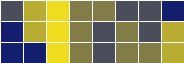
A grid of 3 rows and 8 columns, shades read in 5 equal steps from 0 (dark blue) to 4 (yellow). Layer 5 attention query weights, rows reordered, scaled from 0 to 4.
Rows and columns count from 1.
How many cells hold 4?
3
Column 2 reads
3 3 0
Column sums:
1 6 12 6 4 5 4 6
